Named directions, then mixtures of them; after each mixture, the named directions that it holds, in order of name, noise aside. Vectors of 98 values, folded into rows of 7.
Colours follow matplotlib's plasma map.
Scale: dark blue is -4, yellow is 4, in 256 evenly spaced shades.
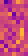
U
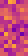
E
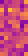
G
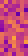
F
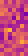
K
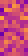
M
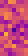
E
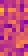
G, K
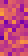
E, G, K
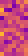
M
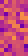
F, G, M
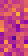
F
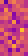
E, M, U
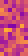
K, M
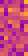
G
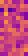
G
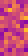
G, M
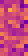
G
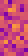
E, G, M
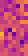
K, M, U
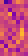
U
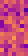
F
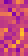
U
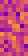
F, G, K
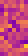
F, G, K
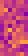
F, K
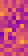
K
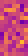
G, K, M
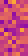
E, M, U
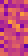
F, G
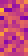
M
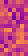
K, U
